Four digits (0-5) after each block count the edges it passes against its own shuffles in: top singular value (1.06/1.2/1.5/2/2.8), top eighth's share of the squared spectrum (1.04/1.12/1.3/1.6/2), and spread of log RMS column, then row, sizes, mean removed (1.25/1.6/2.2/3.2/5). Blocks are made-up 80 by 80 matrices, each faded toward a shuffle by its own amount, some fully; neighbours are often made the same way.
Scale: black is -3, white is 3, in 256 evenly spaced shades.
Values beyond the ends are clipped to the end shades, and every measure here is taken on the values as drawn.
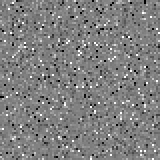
2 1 0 0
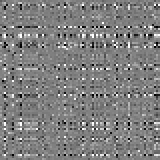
5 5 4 4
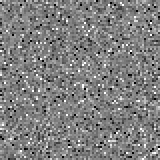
0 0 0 0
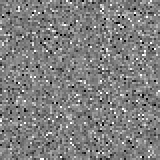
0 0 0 0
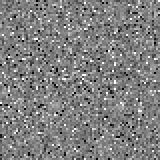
0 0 0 0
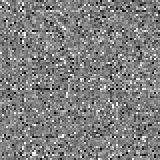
4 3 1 2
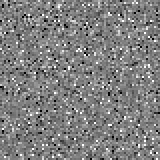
1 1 0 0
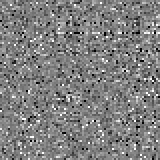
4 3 1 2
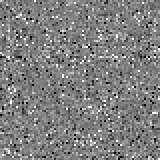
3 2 0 1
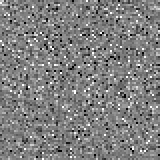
3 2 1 1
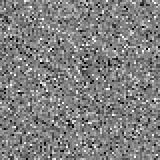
0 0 0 0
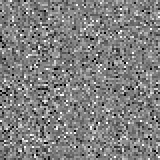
3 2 1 0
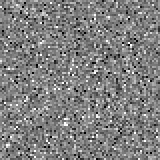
2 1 0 0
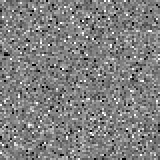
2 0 0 0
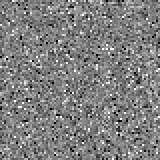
2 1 0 0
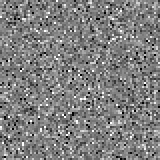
1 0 0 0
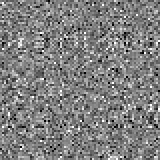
4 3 2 2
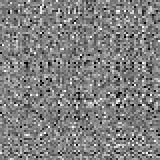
4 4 2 3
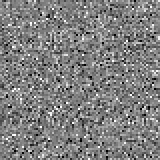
3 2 1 1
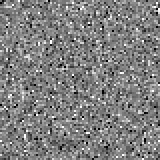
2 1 0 0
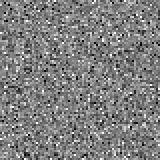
3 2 1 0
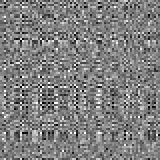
5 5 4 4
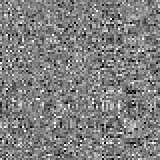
4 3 2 2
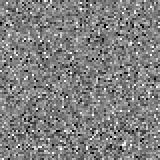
1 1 0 1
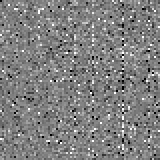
3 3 2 1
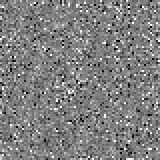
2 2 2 0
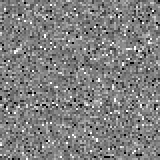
0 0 0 0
